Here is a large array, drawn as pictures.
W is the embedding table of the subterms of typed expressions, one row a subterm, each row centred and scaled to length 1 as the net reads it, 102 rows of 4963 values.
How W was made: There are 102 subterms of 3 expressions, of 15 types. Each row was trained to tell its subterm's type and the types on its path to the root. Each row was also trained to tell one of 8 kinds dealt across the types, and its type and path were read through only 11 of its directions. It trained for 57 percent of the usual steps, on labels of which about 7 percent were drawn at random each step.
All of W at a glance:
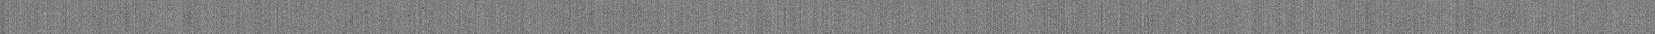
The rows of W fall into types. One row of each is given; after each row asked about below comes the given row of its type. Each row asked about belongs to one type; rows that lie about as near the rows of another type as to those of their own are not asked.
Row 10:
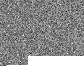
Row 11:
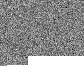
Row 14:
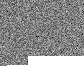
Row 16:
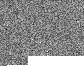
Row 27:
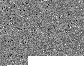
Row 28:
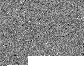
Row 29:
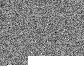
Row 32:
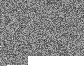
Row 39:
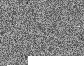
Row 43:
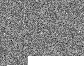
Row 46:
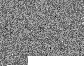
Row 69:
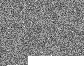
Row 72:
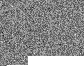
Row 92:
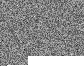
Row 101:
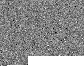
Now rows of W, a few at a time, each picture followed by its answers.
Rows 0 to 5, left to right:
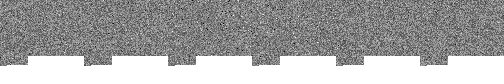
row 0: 72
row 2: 10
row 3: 27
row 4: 16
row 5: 69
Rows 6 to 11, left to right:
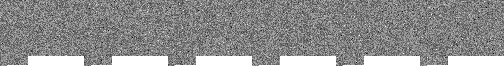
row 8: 101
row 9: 69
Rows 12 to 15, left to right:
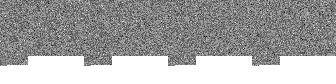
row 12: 29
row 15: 27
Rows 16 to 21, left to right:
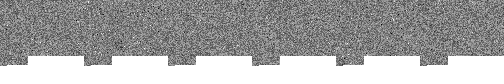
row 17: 101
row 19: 39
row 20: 10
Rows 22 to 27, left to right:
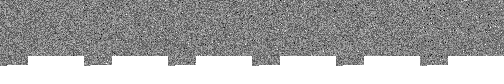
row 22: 101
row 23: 46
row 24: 11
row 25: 14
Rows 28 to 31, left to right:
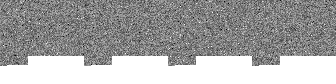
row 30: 46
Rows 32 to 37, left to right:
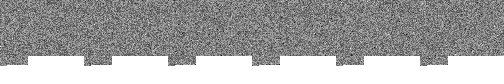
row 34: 101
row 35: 39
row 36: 32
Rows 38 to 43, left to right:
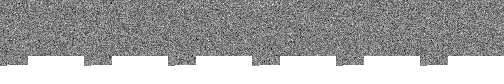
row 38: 43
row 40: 72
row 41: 27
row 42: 72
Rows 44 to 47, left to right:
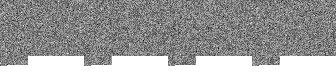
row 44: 92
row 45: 39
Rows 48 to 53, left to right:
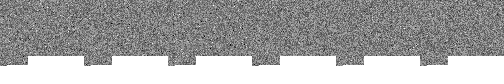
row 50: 46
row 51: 69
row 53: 72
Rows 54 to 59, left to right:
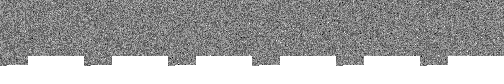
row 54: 72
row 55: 43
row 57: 27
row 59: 16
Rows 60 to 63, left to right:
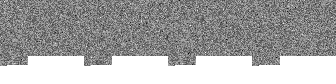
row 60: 39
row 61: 43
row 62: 39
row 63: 92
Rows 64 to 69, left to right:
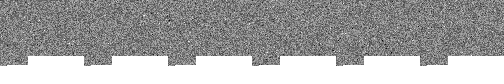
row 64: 11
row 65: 32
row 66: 92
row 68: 11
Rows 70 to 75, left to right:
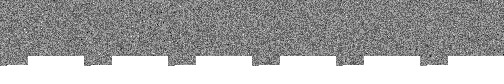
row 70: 92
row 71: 43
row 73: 43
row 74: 46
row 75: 32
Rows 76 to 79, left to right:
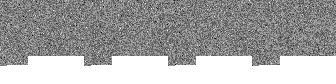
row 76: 32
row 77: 92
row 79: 69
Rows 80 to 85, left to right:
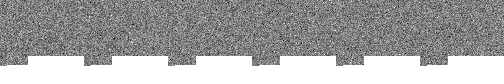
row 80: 43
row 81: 10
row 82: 32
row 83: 101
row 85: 29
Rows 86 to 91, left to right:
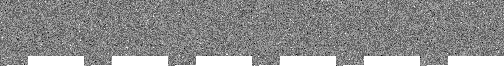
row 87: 69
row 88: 46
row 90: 92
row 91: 72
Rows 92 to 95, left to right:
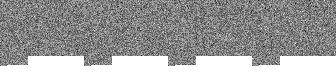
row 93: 27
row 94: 39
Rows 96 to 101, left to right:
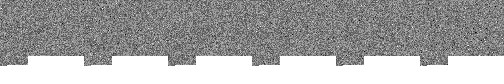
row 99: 101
